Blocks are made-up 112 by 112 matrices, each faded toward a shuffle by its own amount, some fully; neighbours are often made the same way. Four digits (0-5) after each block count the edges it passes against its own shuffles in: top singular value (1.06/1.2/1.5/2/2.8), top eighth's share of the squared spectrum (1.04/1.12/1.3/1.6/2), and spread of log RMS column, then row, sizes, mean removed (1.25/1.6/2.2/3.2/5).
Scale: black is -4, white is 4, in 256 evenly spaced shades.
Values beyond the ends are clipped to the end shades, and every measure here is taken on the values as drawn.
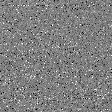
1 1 0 1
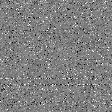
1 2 0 2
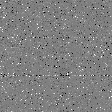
3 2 0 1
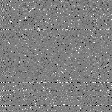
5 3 1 2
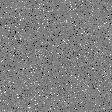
1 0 0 0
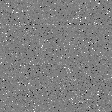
2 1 0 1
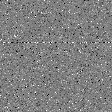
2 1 0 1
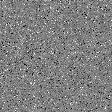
0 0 0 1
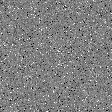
0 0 0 0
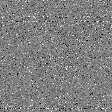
2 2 0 2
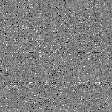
4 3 1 2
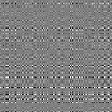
5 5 4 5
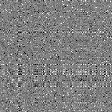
5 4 2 3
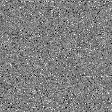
1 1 0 2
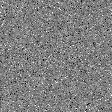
0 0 0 0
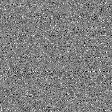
2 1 0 3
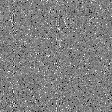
3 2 1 0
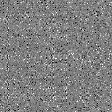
4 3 2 1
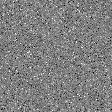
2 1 0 0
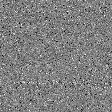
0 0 0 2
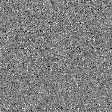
1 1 0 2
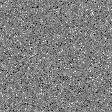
0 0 0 0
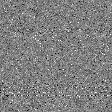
2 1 0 2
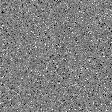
0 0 0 0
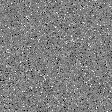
0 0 0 0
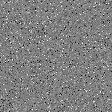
2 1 0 0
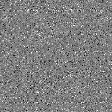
4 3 1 2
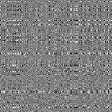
5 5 3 4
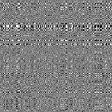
5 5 3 4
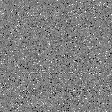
3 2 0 1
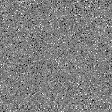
3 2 1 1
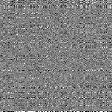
5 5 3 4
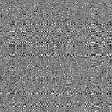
5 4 3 3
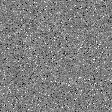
2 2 0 0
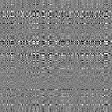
5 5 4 4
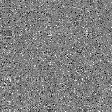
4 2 1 1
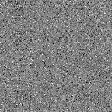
3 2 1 1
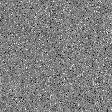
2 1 0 0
